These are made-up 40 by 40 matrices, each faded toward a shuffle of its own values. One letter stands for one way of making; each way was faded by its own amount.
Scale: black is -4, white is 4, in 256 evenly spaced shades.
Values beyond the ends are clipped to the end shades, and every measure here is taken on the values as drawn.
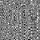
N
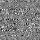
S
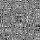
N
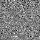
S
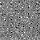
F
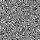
F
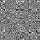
N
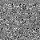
S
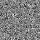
S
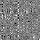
N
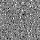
F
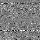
S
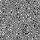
F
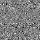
S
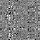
N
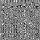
N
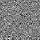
N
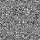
S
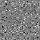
F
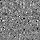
F
